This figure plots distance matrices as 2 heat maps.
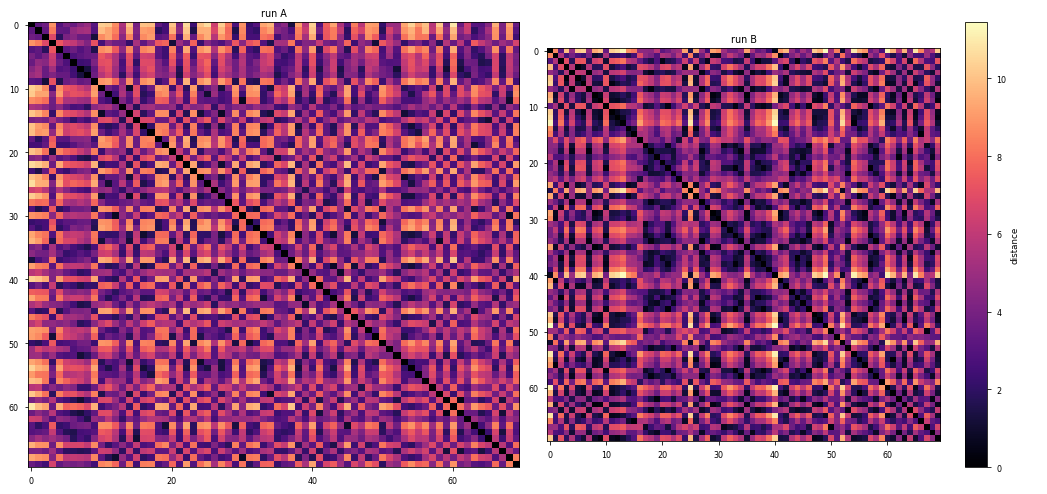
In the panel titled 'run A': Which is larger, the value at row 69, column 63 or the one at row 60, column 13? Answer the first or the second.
the second
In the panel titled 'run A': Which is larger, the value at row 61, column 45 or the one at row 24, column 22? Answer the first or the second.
the first
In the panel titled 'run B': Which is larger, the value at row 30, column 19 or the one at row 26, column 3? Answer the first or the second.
the first
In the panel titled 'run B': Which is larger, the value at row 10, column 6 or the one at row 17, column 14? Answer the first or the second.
the first
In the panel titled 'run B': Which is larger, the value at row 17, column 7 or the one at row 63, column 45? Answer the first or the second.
the second
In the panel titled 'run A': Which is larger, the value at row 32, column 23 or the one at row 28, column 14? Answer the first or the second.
the second
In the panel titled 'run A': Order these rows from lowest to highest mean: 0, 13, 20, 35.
13, 35, 20, 0
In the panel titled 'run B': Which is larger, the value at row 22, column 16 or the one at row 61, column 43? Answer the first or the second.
the second
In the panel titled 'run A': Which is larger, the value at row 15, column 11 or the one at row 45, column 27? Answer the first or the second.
the second
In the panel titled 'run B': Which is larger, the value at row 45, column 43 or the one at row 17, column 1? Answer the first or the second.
the second
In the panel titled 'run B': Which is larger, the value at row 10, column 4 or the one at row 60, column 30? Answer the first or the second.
the second
